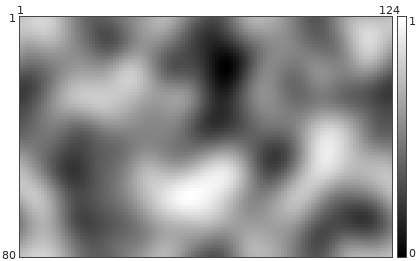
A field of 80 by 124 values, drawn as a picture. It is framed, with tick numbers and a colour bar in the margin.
The top middle is the ninth with the lowest average. The field is smooth, with broad soft blobs. The bottom middle is the ninth with the highest average. No row or column stands out. The histogram is bell-shaped.
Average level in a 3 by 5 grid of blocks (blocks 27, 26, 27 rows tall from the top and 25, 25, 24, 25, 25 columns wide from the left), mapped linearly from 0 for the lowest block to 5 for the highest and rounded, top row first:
33023 | 23224 | 33532
